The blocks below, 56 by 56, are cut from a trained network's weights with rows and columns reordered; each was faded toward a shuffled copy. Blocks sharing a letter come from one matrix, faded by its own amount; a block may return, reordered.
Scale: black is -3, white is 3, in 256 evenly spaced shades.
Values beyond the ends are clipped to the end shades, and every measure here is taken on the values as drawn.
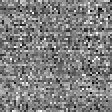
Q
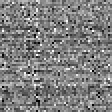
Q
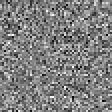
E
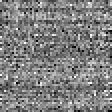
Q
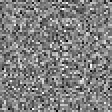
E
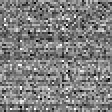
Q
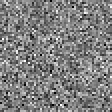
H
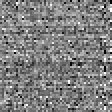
Q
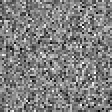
H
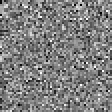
H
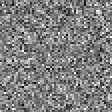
E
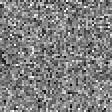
H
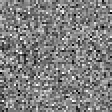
H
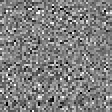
E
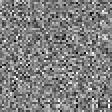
E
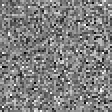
H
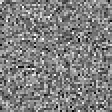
H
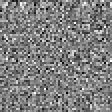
E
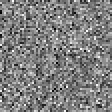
E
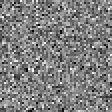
H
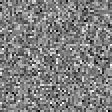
H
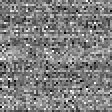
Q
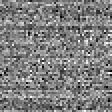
Q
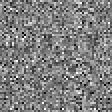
E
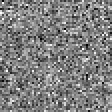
H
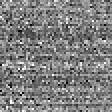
Q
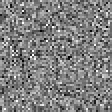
E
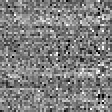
Q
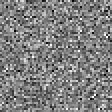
E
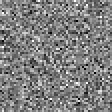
E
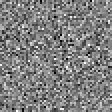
H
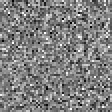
H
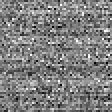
Q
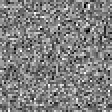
H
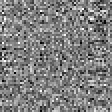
E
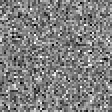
H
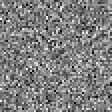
H
